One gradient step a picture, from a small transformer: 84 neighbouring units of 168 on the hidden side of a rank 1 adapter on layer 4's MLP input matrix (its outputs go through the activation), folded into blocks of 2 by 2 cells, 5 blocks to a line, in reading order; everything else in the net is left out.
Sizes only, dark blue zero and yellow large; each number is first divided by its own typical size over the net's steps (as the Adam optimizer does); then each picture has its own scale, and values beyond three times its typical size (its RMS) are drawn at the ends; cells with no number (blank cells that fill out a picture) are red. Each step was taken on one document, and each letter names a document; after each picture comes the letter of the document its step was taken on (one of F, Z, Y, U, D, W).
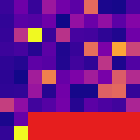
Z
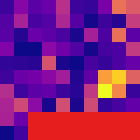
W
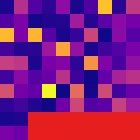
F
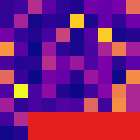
W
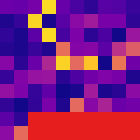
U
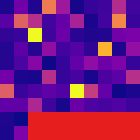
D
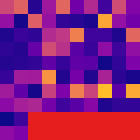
D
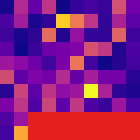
U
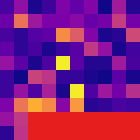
U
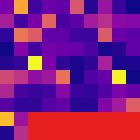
Z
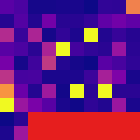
F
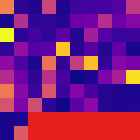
F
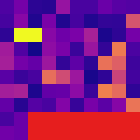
Z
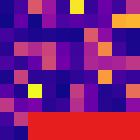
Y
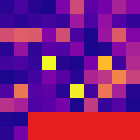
W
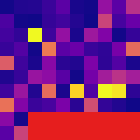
W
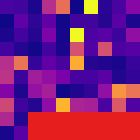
U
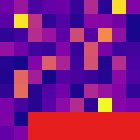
U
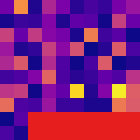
F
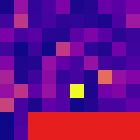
F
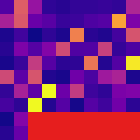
D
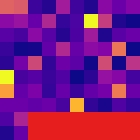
Z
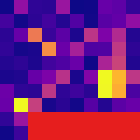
W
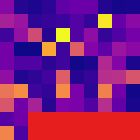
Z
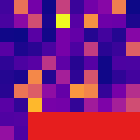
U
